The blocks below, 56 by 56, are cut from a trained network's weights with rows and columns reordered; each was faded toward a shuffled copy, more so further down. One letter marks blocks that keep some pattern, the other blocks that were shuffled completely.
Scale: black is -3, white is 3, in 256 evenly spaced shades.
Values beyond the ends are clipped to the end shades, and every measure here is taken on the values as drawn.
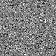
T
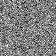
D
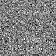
T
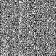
T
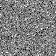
D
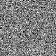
T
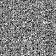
T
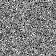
D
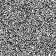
D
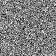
D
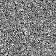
D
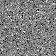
D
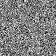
D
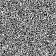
D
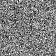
D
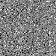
T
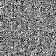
T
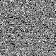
T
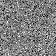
D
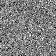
D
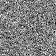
T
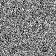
D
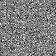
T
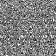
T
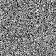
T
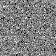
T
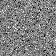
D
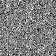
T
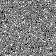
D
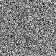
D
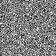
D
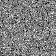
D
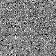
T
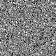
D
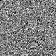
T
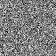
T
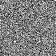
D
